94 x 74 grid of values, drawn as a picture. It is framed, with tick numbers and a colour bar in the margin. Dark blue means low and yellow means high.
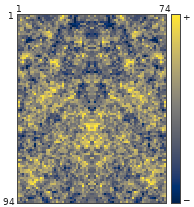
No overall slope runs across the table. The top middle is the ninth with the lowest average. No regular stripes run through it. It is mirror symmetric from left to right. The histogram is bell-shaped.
